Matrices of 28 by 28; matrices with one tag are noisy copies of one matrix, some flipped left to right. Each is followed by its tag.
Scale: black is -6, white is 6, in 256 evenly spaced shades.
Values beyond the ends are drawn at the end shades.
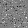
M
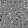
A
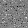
M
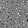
A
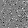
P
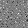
A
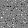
M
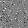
P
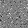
A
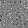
A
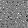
A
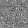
M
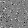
P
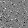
P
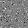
P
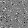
P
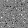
M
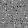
M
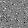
P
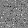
M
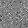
A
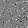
P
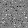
M
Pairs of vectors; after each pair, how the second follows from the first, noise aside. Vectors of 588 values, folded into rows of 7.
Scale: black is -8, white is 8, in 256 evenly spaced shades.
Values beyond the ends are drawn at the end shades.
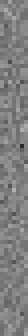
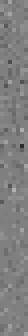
partly zeroed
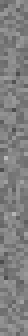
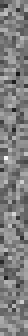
scaled up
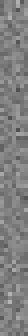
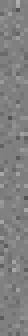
partly zeroed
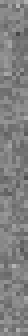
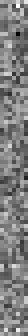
scaled up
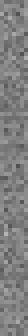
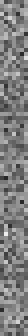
scaled up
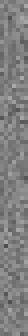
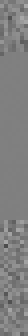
partly zeroed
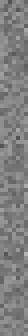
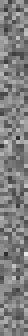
scaled up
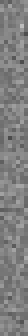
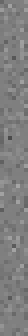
partly zeroed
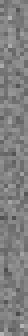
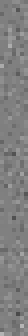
partly zeroed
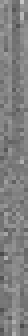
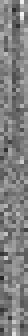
scaled up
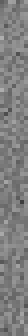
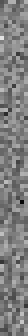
scaled up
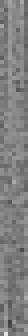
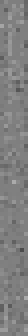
partly zeroed
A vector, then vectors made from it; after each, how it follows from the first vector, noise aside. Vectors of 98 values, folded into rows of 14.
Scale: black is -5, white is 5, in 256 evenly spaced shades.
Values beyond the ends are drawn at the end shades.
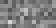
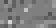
partly zeroed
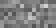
reversed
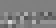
partly zeroed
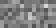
reversed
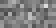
reversed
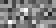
scaled up
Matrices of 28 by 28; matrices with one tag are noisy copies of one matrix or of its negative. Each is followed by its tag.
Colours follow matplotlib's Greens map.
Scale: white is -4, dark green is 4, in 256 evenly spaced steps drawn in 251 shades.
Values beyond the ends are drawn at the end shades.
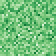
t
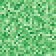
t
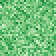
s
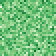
s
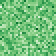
s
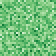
s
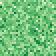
s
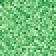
s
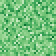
t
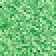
s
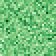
t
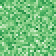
s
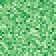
s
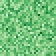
t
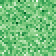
s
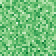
s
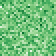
s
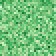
s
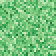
s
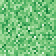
t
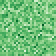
t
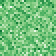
s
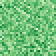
s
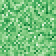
t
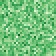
t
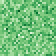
t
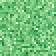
s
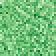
s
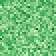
s
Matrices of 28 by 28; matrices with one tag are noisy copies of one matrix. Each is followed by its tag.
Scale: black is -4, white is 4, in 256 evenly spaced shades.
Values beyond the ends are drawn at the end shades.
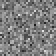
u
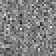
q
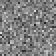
u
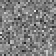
u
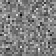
q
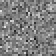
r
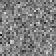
u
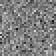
u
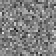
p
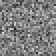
p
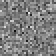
r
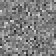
r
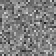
u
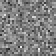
q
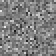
r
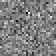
r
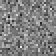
q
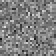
r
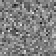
p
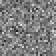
p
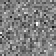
u
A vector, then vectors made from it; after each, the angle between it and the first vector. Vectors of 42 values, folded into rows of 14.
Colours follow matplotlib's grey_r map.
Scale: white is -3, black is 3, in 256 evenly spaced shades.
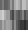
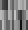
partly aligned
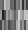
partly opposed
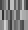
orthogonal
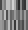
orthogonal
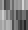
nearly parallel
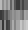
nearly opposite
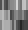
nearly parallel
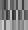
orthogonal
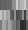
nearly parallel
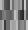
orthogonal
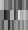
partly opposed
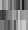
nearly opposite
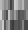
partly aligned
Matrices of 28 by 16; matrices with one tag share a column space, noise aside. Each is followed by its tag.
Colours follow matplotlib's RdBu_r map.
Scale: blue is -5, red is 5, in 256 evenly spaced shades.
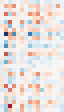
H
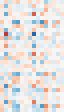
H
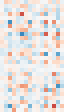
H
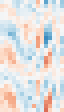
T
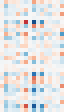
H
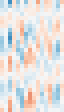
T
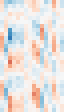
T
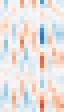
T
